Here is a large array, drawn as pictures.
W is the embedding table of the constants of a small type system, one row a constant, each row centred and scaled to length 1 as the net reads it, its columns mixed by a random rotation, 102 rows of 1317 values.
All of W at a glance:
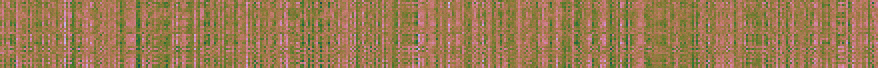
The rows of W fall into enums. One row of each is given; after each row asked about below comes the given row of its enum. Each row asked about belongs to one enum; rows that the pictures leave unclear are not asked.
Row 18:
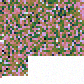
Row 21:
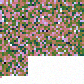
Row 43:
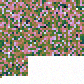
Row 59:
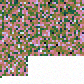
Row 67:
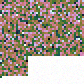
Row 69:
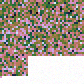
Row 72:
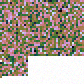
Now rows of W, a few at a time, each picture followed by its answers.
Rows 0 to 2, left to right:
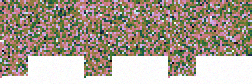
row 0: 18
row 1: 67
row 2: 21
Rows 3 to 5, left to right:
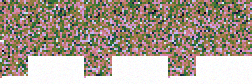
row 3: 18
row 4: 69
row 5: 69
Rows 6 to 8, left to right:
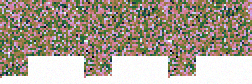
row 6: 43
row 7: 18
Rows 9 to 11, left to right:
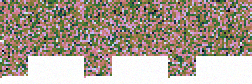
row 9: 18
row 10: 69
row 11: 72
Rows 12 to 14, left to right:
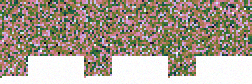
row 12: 59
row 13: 21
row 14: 43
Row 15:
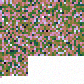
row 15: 21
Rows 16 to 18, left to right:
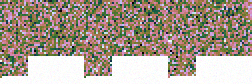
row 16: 72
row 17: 59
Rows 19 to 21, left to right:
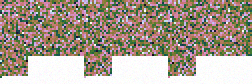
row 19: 67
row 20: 21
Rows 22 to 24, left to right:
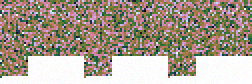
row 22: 67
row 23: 72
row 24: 43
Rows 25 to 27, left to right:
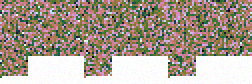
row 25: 67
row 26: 18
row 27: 72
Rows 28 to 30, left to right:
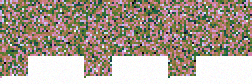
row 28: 21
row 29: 59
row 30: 67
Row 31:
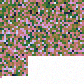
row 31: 69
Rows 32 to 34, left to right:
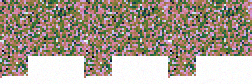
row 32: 18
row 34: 18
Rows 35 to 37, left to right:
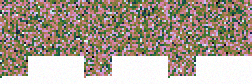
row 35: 67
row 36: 18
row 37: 59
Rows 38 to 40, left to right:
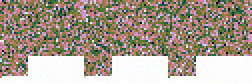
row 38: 18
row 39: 21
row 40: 59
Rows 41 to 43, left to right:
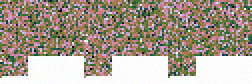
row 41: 72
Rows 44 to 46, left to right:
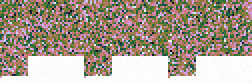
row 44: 69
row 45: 21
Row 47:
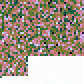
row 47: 59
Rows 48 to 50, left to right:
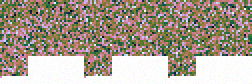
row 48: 69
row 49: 21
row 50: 43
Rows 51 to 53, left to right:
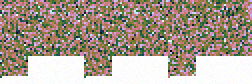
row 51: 67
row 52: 67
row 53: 18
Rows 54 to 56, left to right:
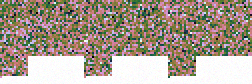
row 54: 69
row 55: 18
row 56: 67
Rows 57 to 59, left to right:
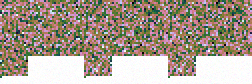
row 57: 67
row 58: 59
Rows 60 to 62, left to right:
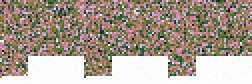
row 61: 67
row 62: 72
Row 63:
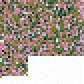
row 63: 18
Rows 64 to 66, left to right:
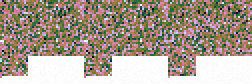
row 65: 18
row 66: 69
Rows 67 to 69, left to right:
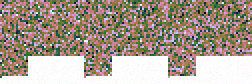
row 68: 18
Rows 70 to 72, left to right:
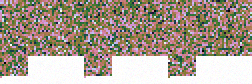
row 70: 21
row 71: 69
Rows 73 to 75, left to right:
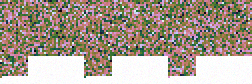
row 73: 72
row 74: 67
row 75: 69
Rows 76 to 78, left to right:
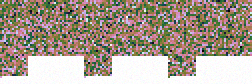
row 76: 69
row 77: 21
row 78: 72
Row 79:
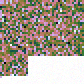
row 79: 21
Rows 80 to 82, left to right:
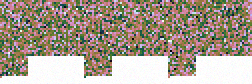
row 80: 43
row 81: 67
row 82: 18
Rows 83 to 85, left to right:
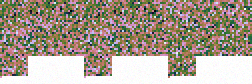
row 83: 69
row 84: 69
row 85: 43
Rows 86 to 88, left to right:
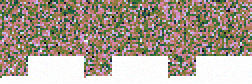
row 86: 59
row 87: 18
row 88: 72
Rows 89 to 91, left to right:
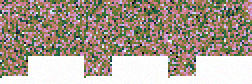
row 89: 67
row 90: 59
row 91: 18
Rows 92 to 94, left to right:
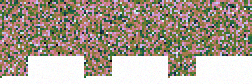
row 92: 59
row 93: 67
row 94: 43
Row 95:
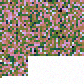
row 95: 72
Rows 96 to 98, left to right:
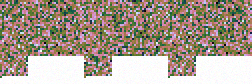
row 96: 59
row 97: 72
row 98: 59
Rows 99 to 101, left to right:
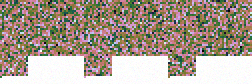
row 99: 59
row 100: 69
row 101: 72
